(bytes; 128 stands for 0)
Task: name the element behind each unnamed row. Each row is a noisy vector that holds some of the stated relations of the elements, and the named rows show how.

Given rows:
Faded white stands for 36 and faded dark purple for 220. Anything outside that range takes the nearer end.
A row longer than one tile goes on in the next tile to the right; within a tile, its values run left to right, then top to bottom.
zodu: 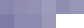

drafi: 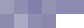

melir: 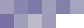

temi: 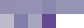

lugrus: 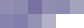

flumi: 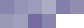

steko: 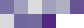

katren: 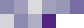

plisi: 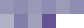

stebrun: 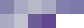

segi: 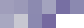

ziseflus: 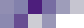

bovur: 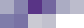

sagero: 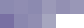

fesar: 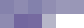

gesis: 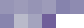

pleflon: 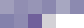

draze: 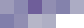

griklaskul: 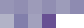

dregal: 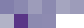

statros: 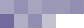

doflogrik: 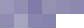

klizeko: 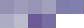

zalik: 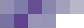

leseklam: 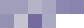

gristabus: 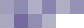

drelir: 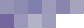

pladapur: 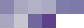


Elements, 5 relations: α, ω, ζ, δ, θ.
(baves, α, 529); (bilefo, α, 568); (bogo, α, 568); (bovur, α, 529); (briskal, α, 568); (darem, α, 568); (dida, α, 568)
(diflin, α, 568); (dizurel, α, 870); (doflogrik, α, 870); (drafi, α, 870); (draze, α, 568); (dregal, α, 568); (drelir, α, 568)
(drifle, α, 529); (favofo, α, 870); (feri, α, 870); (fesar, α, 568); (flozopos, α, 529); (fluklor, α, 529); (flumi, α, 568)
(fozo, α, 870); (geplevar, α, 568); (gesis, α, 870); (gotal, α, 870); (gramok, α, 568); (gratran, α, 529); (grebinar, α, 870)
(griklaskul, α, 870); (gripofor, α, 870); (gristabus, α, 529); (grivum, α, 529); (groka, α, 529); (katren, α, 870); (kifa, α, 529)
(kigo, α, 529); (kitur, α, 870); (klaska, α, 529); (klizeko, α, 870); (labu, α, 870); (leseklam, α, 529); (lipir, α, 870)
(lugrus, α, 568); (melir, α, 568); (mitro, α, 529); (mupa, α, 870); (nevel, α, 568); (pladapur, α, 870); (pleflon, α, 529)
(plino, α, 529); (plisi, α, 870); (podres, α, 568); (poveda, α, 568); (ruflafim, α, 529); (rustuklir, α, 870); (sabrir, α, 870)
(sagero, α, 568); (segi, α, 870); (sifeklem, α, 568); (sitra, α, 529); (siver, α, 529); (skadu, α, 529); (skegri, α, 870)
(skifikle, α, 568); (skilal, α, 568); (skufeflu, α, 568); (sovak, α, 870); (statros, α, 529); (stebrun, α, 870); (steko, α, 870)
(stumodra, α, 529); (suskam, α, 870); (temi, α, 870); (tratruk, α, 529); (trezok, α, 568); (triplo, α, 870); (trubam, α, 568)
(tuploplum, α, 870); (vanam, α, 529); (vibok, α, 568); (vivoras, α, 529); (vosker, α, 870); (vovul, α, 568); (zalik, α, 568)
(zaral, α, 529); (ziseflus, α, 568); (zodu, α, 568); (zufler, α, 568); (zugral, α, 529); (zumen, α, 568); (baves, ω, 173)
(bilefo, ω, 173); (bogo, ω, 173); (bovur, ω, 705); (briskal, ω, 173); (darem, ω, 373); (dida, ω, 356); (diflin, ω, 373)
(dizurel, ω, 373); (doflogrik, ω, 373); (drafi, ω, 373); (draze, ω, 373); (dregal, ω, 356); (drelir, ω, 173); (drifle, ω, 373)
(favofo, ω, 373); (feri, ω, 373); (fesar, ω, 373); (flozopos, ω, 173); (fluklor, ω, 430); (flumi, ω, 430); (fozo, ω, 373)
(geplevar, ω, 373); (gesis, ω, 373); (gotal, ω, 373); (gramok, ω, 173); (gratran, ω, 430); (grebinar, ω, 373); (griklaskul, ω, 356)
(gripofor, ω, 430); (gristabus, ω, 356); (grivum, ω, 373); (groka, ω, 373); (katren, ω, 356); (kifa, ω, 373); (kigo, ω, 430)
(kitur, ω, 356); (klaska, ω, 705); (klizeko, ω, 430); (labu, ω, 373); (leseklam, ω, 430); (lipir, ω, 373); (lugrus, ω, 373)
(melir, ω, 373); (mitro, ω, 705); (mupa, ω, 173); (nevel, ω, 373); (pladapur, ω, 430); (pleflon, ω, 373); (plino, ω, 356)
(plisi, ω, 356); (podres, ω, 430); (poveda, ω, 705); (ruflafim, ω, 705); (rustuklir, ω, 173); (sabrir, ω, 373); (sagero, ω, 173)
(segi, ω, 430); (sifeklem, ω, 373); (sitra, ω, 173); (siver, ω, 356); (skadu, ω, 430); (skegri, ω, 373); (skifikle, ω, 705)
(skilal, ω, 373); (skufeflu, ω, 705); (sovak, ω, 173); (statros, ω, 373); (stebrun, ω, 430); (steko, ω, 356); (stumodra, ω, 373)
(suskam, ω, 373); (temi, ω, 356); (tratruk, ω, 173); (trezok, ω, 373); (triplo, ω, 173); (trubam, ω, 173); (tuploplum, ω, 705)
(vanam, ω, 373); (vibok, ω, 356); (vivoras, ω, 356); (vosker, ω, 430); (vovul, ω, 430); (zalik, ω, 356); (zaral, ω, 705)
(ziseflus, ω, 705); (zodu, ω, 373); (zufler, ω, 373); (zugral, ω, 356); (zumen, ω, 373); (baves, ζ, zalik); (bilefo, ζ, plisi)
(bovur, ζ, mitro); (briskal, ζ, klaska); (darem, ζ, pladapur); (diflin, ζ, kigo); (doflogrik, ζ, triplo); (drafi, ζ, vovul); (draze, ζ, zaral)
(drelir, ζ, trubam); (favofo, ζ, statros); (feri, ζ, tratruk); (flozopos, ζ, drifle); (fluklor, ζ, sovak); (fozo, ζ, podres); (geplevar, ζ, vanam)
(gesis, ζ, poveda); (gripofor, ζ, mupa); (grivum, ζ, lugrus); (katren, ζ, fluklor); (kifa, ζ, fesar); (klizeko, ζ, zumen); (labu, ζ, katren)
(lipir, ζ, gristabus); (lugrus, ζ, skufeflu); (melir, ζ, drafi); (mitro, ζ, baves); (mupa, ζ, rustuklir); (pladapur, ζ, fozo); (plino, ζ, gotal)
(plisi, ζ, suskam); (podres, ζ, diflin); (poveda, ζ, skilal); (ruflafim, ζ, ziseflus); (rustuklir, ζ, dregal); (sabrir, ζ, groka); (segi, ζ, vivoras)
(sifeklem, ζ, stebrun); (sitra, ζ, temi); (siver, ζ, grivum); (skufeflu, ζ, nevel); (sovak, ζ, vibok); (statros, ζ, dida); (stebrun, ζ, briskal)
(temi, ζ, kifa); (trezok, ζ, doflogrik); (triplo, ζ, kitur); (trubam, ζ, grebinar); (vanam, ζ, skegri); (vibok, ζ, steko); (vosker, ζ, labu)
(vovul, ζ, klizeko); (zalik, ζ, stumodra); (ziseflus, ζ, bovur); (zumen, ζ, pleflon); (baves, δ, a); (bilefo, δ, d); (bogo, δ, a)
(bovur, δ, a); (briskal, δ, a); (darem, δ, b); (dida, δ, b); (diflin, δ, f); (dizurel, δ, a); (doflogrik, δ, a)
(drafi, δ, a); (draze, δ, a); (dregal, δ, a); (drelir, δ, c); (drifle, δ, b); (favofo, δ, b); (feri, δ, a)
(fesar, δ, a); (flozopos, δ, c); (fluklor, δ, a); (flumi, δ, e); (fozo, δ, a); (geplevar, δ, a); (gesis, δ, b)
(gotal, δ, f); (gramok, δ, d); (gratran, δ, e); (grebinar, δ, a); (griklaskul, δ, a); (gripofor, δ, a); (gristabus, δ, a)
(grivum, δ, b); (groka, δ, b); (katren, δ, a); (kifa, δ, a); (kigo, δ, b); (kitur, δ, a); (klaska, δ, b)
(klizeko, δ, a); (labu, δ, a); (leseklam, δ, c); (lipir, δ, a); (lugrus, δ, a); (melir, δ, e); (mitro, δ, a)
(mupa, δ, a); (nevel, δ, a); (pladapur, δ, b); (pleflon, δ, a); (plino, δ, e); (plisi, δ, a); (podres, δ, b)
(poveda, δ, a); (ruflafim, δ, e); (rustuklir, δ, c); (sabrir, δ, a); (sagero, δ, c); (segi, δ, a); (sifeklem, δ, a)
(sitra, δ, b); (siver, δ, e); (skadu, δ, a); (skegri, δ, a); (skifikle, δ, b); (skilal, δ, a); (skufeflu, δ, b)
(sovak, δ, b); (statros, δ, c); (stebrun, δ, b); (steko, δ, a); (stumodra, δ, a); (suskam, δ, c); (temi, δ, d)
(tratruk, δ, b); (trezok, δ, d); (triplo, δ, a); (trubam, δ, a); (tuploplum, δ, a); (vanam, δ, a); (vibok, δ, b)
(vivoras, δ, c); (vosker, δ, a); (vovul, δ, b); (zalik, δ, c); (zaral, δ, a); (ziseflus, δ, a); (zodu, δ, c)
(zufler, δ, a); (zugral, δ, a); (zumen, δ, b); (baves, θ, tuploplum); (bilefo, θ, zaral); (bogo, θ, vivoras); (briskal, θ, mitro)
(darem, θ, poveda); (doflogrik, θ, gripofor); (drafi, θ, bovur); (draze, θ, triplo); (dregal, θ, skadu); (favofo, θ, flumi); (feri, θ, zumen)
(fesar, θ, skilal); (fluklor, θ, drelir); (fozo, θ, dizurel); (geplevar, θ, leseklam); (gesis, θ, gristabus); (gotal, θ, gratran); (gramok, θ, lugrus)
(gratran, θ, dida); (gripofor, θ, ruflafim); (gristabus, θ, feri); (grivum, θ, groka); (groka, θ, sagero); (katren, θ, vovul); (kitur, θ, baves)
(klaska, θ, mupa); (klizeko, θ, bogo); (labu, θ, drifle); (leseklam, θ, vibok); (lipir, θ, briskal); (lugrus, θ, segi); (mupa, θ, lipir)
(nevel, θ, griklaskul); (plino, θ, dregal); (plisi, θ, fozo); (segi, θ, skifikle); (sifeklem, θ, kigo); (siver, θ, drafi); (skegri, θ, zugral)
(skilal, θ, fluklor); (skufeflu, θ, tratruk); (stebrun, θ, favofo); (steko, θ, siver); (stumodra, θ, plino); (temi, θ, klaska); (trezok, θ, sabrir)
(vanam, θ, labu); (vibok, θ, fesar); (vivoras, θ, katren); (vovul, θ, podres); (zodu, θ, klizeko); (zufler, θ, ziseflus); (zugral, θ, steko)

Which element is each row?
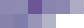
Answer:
gramok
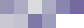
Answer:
fluklor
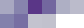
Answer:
mitro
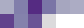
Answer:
stumodra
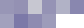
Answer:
vivoras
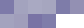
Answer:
vovul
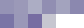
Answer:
tratruk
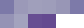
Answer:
gotal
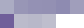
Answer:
sitra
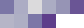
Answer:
sovak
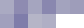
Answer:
zugral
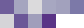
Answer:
vibok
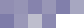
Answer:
darem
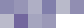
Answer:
zaral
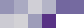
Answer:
vosker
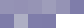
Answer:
rustuklir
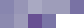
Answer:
suskam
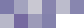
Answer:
klaska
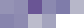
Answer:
trezok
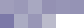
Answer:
grivum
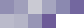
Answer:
labu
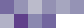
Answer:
dida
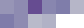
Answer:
bilefo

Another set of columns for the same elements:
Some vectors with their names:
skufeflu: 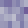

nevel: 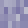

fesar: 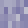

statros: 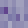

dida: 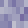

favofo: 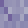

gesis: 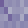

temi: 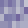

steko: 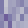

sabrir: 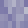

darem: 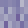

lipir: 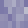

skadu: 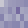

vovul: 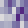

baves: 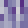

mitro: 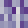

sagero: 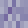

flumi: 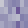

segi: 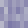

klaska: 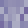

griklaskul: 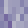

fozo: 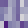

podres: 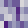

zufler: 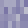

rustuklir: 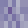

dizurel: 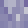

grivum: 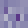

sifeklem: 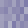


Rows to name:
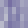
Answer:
stebrun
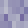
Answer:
dregal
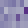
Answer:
siver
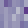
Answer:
ruflafim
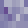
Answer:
suskam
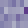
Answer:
plino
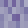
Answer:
sitra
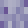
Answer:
pleflon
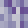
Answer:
ziseflus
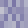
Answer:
gramok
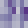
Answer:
zalik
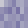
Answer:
leseklam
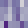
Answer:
diflin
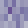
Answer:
drelir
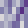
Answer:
klizeko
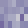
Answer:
zaral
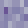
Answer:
zodu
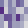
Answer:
katren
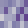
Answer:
zumen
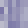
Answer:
vosker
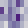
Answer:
fluklor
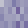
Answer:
gratran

